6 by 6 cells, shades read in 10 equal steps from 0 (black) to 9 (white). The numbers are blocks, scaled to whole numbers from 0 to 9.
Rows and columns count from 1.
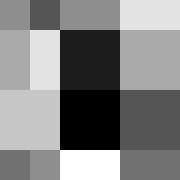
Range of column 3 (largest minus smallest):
9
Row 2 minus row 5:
-1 1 1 1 3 3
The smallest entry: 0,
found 4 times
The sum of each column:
35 38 16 16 30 30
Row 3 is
6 8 1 1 6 6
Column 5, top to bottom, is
8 6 6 3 3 4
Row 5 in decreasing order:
7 7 3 3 0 0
